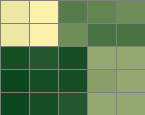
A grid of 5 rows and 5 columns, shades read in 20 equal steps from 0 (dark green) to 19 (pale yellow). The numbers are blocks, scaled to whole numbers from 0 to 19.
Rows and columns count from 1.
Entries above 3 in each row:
5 5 2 2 2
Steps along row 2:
up down down same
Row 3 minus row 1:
-17 -17 -5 4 3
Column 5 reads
8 5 11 11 11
